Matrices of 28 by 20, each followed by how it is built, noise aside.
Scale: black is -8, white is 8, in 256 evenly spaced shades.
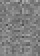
low rank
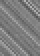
Toeplitz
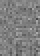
low rank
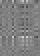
low rank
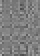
low rank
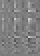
low rank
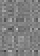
low rank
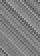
Toeplitz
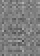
low rank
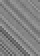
Toeplitz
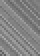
Toeplitz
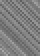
Toeplitz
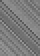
Toeplitz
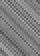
Toeplitz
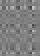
low rank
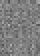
low rank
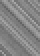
Toeplitz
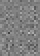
low rank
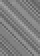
Toeplitz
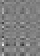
low rank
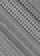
Toeplitz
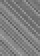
Toeplitz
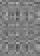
low rank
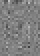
low rank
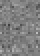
low rank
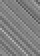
Toeplitz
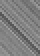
Toeplitz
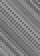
Toeplitz
